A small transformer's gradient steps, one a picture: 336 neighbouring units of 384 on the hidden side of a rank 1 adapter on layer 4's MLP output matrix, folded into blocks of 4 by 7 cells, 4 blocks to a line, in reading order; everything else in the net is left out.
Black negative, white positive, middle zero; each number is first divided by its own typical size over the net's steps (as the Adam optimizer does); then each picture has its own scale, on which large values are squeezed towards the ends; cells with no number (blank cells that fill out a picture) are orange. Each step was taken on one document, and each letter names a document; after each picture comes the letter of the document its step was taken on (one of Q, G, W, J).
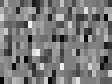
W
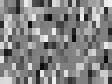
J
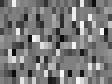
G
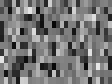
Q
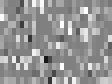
W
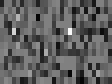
G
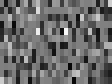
J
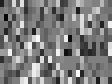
G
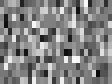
G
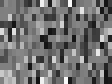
J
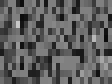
G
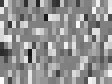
J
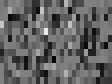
Q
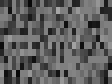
J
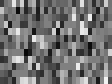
G
